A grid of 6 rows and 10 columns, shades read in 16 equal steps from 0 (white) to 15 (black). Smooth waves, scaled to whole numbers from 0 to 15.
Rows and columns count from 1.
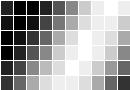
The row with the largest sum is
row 1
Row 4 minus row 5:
2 2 3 3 1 1 -1 -2 -3 -2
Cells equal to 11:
2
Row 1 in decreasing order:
15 15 13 13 10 7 3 1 1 0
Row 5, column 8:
3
